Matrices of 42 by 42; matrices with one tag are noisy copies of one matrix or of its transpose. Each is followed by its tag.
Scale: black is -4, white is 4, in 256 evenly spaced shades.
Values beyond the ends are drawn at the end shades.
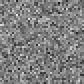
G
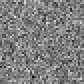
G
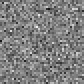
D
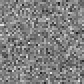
G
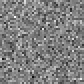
G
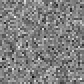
G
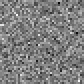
G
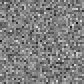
D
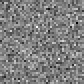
D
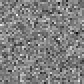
G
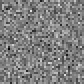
D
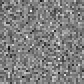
D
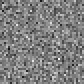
D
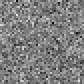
G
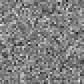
G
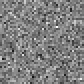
G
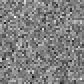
G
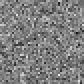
G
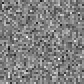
D
